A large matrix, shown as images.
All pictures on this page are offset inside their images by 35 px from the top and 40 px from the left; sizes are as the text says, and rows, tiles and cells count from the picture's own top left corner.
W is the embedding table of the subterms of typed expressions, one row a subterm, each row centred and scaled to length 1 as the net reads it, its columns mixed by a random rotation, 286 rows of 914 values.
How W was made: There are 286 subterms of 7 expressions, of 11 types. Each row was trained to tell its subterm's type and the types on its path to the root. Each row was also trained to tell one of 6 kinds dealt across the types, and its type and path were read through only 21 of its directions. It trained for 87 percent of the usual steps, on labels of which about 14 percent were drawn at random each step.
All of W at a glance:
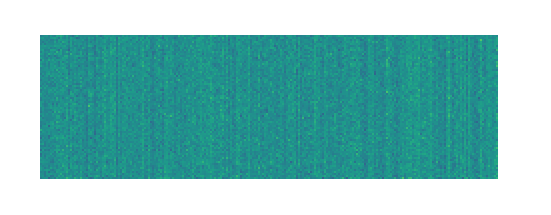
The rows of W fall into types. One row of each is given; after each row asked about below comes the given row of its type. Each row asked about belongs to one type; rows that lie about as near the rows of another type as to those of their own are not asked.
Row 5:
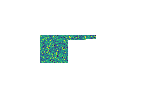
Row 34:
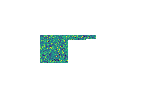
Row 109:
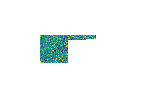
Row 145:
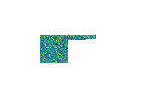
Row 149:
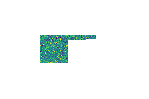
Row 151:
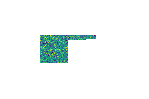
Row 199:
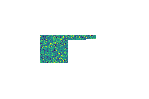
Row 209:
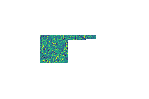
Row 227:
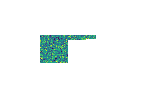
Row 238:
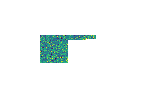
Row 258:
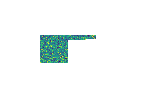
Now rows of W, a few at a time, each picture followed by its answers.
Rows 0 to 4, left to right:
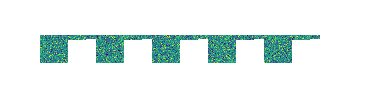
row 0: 227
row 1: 109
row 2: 238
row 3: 145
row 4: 258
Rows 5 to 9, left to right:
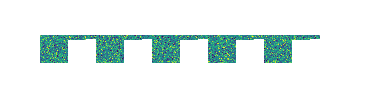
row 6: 227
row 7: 227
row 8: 238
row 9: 151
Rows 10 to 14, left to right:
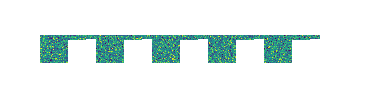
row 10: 5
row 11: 151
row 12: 149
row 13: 149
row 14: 199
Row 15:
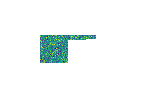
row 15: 151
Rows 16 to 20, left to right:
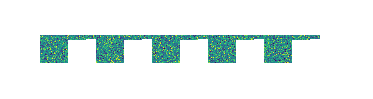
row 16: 238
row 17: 258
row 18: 5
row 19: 34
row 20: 227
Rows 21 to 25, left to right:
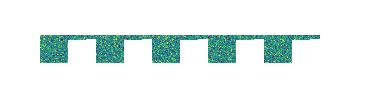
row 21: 151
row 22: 145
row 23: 258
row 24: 258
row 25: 151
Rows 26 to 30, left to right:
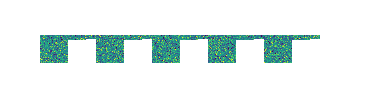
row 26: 149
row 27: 238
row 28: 5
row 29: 199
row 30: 258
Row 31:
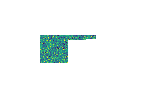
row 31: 5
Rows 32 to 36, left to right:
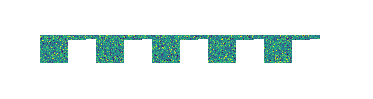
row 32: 5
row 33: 145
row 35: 209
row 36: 199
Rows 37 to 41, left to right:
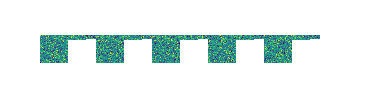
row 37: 209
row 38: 5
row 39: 5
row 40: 199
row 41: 209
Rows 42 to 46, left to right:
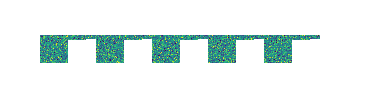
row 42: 149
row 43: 209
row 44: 227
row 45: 199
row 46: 199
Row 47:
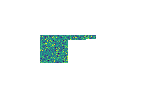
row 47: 109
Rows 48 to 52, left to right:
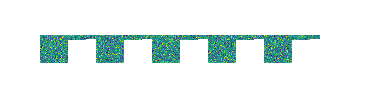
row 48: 34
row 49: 5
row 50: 151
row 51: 109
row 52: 34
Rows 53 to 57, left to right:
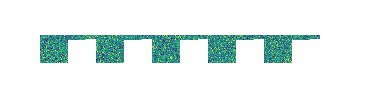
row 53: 149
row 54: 5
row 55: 209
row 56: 149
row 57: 149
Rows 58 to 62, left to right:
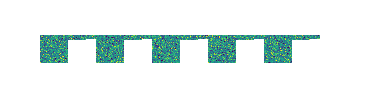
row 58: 258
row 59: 227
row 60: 5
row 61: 258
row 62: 199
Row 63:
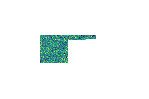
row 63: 149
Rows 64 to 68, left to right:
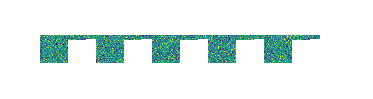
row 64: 145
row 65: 227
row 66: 151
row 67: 238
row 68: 34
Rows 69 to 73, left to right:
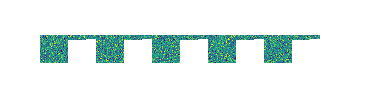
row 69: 227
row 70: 145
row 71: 149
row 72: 34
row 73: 258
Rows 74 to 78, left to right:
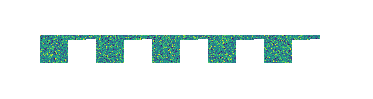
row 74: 209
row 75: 238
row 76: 258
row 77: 258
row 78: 34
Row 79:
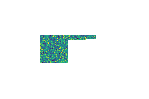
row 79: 5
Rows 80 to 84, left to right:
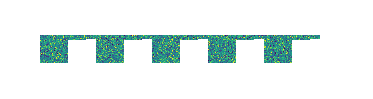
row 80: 151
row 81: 145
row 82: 149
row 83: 145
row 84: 151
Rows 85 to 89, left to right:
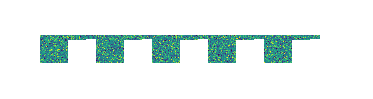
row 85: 209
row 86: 109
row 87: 34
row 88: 109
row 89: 258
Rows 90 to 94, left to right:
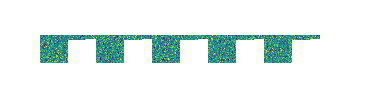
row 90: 199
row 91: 227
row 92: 5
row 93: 151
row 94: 109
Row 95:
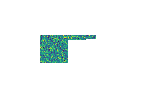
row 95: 209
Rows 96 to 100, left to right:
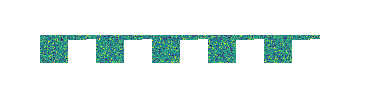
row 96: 145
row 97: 199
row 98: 151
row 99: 149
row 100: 238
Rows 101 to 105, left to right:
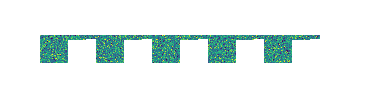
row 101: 209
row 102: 34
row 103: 151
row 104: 238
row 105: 199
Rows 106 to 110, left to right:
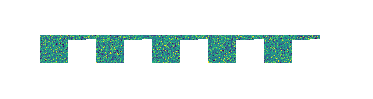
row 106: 145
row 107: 227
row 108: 109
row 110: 238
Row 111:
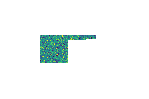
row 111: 151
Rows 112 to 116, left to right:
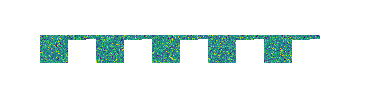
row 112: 145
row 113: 258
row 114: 149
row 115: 258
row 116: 199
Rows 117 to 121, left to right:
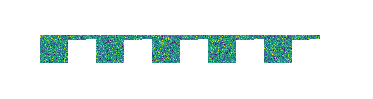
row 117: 145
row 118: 227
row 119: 258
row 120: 227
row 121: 199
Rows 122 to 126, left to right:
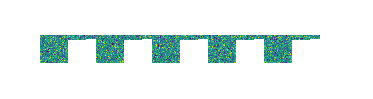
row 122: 34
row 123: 145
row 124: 34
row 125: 151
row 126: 109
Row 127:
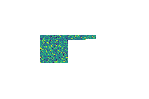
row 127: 199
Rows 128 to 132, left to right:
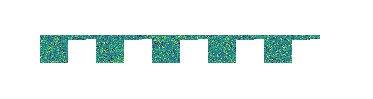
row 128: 199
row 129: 149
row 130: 5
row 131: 145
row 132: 145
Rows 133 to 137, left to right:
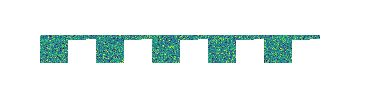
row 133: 227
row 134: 238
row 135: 227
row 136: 199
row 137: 151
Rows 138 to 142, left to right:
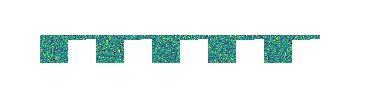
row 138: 209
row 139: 34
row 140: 109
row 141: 209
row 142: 238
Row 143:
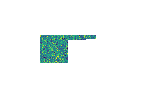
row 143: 209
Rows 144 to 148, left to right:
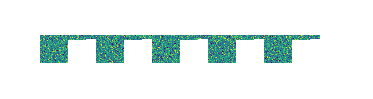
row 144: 151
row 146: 227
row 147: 5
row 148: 34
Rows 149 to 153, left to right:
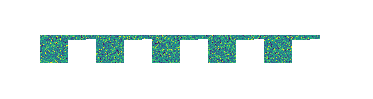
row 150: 227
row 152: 238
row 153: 151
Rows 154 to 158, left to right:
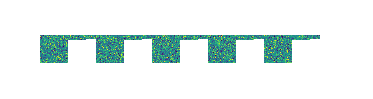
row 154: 109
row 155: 145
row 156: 258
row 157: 258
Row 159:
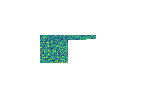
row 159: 149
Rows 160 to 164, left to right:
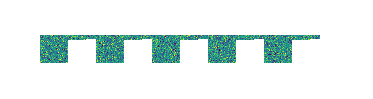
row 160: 258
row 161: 5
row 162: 227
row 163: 109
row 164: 238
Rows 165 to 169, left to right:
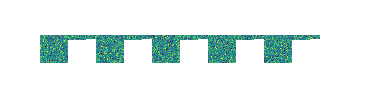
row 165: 5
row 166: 199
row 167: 109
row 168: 5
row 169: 151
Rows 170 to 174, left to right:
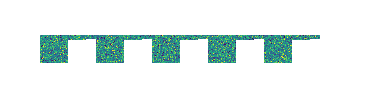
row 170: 34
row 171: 199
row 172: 5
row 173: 145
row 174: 149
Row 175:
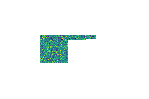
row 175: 149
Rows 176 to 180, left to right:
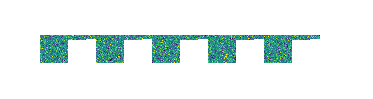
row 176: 227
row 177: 151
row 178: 149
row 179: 209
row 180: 145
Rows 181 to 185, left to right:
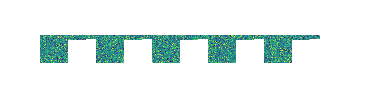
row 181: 145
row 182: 151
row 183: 258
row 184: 5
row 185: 199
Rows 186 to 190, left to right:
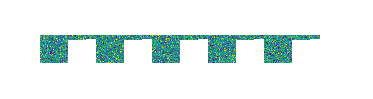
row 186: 5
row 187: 149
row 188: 209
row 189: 199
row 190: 5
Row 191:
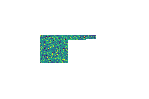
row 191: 209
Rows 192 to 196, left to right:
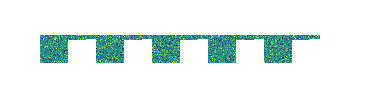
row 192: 199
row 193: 151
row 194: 209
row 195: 145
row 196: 258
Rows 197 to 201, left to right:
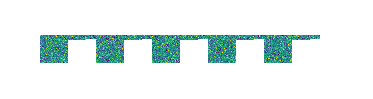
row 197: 149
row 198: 34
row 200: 109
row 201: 145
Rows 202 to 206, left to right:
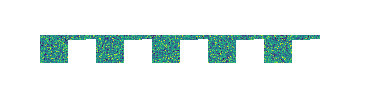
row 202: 238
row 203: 5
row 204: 109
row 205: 258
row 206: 149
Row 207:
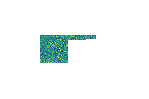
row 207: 149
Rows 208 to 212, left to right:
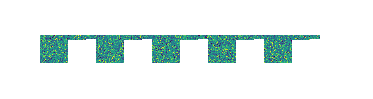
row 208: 145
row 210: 209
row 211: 145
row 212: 199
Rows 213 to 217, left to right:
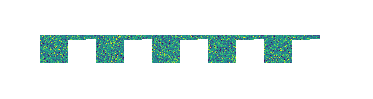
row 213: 151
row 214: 34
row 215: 209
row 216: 109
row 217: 227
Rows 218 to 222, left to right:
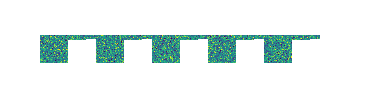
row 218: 151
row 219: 34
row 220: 209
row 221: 5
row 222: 145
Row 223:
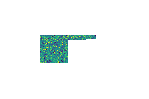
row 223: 109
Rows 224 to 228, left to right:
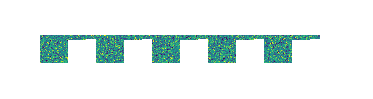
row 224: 199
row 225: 258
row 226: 238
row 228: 109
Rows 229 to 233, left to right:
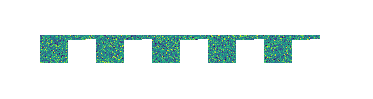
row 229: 109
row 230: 149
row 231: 151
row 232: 145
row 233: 34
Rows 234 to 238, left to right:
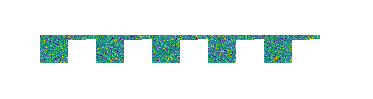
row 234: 227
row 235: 238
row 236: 109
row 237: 151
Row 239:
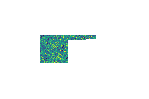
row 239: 149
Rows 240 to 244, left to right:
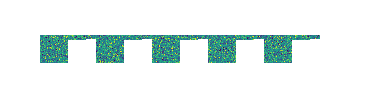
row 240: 34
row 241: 149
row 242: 5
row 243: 109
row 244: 199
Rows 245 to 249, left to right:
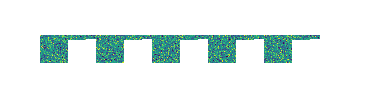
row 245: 209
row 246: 151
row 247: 227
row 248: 238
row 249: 209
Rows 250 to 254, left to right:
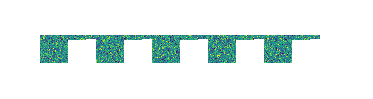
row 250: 149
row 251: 258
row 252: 34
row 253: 145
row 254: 151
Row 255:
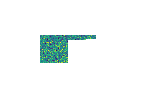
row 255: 149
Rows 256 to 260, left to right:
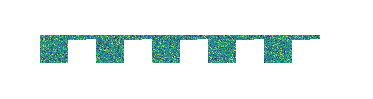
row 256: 151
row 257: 149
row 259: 149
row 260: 209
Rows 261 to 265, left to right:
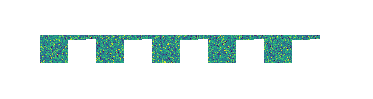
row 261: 151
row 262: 149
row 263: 149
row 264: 199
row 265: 5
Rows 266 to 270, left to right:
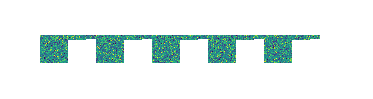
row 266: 209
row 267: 209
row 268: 34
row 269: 145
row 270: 238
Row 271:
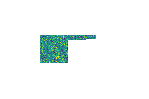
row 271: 209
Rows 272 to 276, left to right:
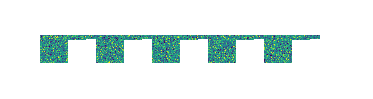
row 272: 109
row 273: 149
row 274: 209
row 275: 109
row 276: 227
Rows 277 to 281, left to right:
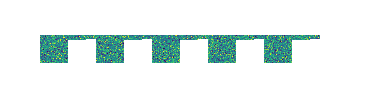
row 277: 238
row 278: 5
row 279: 238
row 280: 227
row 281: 109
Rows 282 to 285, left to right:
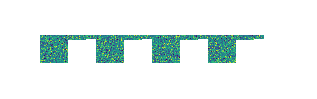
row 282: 238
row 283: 109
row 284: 34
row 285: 149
